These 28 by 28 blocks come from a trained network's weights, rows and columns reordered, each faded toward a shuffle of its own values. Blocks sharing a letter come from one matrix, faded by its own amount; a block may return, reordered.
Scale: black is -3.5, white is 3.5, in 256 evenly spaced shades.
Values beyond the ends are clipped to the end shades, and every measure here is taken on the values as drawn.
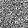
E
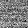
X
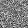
E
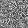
E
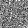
E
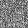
E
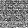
X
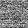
X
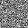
E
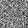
E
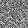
E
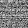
X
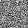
E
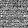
X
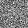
E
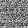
X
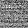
X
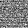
X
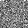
E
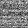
X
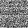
X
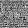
X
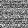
X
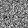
E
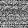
X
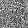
E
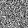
E
